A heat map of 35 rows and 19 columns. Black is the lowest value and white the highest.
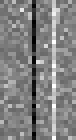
Average level on the scale: 50%. Histogram: heavy tails on both sides. Odd lines: columns 9 and 14.
